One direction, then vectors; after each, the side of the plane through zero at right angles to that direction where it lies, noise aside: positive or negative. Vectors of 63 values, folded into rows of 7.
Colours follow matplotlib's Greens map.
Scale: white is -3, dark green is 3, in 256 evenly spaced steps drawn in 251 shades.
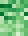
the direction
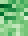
positive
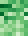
positive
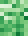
negative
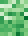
negative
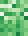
negative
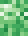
negative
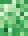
negative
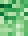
positive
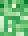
positive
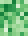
positive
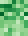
positive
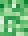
positive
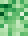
positive
